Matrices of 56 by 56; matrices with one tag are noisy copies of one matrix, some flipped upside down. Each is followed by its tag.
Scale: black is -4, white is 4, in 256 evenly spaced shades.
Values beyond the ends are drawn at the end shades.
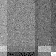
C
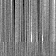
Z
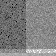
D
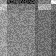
C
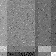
C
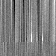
Z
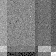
C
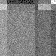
C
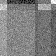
C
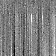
Z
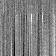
Z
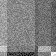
C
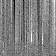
Z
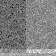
D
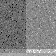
D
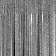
Z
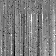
Z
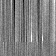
Z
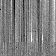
Z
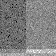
D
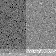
D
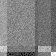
C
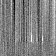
Z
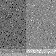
D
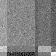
C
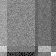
C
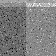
D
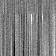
Z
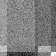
C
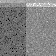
D
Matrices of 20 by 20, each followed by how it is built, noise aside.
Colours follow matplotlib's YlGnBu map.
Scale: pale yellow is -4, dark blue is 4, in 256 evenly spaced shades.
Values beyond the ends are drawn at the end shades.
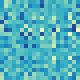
low rank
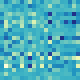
low rank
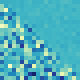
lower triangular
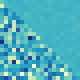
lower triangular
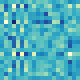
low rank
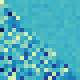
lower triangular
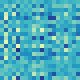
low rank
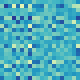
low rank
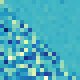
lower triangular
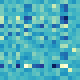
low rank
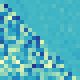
lower triangular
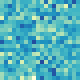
low rank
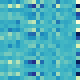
low rank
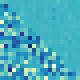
lower triangular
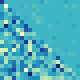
lower triangular
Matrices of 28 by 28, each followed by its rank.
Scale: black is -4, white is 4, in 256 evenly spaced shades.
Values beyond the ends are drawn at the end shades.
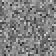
full rank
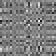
three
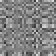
three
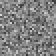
full rank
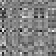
three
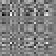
two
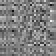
three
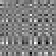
two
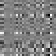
two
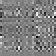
three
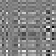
two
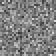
full rank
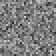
full rank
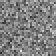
full rank
